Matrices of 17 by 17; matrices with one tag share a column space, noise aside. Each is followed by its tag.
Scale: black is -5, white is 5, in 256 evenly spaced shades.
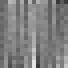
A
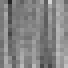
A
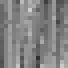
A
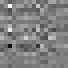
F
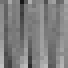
A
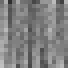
A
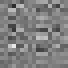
F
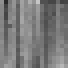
A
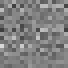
F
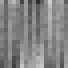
A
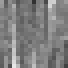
A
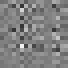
F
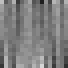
A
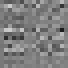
F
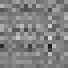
F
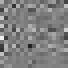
F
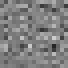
F
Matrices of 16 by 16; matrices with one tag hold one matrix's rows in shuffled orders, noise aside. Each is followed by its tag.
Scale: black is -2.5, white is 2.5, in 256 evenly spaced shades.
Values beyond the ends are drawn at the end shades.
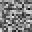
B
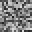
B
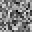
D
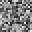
D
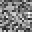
B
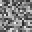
B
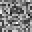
D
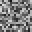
D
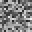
B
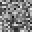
D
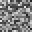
D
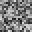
B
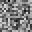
D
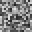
D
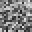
B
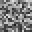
B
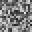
D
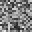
D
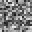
B
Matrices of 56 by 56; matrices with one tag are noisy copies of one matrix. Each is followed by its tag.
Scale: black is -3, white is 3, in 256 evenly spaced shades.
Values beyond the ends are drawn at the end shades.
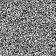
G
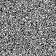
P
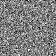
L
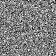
L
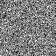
G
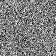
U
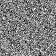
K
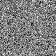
P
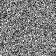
G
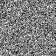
G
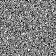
L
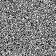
P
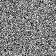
P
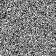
G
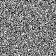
L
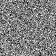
K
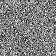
U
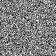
P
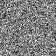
G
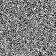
K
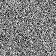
U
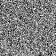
K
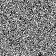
K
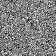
P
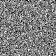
L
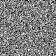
L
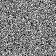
P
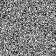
G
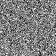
K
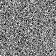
U
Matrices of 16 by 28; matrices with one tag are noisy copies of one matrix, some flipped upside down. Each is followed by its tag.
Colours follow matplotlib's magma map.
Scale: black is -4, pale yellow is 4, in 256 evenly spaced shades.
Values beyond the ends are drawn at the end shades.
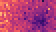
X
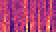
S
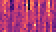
S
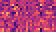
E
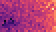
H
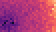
H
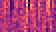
S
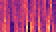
S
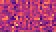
E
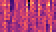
S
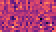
E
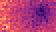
X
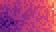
H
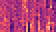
S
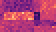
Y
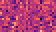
E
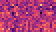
E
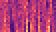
S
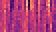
S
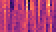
S
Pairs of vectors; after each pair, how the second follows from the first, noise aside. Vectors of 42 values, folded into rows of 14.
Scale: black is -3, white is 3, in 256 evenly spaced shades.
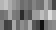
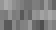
shrunk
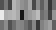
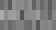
shrunk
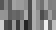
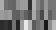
sign-scrambled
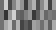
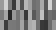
shuffled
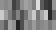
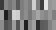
shuffled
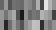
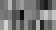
sign-scrambled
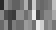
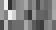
wrapped around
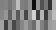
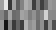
wrapped around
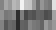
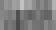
shrunk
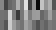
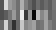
wrapped around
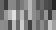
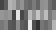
shuffled
